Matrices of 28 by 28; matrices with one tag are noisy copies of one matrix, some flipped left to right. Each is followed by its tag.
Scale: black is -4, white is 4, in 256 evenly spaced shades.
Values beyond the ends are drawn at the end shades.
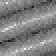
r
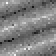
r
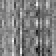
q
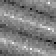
r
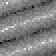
r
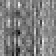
q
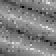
r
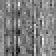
q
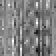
q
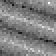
r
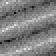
r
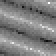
r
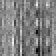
q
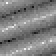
r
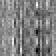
q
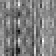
q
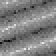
r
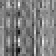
q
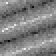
r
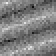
r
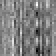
q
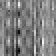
q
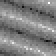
r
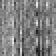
q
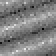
r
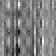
q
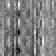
q
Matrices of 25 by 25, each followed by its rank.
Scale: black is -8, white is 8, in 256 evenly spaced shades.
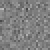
five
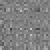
five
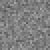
full rank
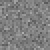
full rank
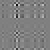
one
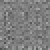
five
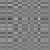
one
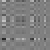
one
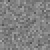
full rank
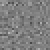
five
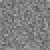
full rank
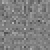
five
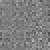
five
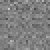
five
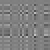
one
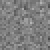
five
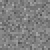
full rank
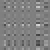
one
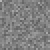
full rank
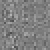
five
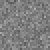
full rank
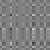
one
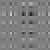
one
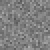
full rank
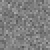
full rank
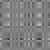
one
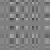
one
